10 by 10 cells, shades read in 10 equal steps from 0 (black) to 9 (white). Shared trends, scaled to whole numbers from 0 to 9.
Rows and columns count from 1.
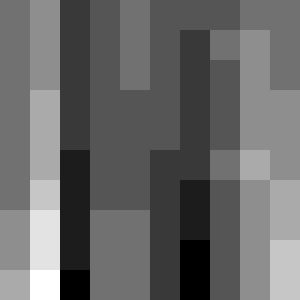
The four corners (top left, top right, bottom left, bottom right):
4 4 6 7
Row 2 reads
4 5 2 3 4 3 2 4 5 4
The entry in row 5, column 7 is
2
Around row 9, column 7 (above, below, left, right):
1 0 2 3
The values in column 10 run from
4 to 7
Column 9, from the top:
4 5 5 5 5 6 5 5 5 5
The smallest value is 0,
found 3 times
